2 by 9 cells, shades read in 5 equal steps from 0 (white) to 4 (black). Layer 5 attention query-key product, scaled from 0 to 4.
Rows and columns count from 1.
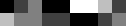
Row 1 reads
4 3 2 4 4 0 0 1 3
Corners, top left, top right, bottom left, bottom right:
4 3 1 2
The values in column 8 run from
1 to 3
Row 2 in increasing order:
1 2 2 2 3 3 3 4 4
